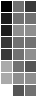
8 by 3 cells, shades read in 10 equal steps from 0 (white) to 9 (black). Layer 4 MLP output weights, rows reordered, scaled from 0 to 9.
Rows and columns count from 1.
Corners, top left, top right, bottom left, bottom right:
9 7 0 5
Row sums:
21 18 16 17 16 14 11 11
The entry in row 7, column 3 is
4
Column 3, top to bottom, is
7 5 4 5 4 6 4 5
